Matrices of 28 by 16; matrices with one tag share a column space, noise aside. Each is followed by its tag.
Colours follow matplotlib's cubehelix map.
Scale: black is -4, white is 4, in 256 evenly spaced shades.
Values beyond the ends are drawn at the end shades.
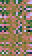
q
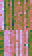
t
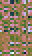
q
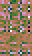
q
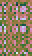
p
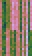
t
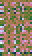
p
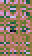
q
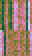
t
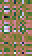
q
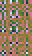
q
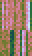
t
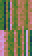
t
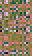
q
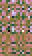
q
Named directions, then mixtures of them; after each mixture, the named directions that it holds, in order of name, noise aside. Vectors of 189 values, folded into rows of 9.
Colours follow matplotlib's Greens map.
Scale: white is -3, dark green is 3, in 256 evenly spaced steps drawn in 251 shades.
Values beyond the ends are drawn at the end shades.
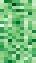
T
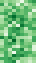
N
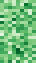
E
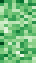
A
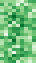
N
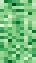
T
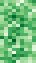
N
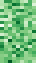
E, T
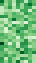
A, E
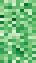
E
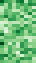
A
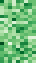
A, E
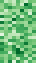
E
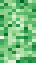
N, T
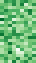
E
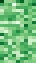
A, T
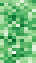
N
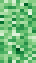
E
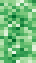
N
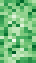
N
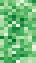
N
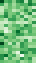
A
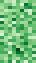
E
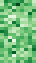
N, T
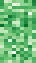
N, T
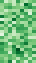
E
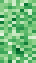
E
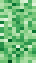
E, T
